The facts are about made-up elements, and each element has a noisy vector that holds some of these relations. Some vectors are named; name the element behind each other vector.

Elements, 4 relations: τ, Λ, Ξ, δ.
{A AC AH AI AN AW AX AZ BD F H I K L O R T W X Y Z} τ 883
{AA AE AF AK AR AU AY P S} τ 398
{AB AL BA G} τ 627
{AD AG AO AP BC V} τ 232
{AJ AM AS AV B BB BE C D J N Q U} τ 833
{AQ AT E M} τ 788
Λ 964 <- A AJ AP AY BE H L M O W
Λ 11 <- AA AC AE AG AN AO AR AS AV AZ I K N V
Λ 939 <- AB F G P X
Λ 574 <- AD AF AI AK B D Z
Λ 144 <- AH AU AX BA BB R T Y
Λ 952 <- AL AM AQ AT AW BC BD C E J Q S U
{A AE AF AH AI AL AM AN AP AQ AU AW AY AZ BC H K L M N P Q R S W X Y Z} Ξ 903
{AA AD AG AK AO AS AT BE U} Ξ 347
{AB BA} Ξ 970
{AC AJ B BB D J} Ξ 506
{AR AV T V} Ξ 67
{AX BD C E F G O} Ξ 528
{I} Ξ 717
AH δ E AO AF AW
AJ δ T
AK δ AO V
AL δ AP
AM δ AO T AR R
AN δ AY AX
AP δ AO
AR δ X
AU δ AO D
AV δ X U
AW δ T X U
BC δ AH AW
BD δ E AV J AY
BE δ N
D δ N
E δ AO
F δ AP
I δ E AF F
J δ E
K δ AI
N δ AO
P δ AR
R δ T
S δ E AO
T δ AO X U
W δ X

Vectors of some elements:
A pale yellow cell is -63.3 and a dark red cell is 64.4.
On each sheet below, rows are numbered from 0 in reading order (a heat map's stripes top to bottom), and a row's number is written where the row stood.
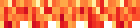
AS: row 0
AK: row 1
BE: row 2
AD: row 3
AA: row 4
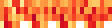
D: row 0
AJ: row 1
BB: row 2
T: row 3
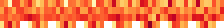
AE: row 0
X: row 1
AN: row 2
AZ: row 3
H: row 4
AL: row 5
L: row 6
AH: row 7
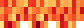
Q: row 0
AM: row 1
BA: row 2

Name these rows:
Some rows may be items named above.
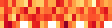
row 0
C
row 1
T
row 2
AL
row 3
AR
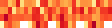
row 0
AP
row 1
AO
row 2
G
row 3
N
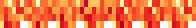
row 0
AK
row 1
AN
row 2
BE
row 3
AX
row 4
AG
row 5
AO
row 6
AK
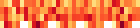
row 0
B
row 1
U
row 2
X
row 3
AY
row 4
BC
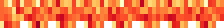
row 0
AF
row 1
I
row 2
O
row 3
M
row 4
AC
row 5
W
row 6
F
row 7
AC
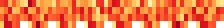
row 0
AT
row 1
AW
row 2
AB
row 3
D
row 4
AQ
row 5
P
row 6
Q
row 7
E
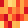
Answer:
AU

